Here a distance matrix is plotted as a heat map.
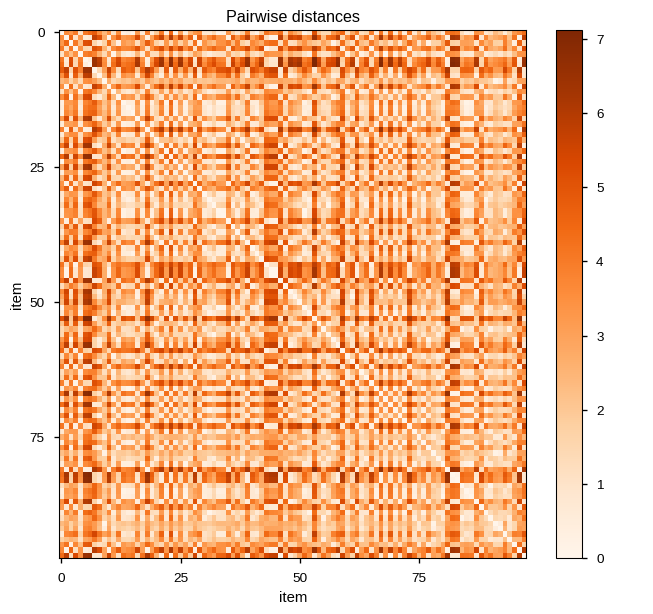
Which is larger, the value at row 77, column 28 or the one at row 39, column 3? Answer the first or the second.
the second
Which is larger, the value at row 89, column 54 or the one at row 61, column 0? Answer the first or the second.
the second
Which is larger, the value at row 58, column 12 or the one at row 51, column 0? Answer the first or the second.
the first
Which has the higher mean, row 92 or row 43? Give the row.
43
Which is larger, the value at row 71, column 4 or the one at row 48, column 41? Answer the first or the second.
the second
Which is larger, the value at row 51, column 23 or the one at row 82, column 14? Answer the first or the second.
the first
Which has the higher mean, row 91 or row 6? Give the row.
6
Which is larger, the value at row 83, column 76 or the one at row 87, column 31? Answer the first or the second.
the first
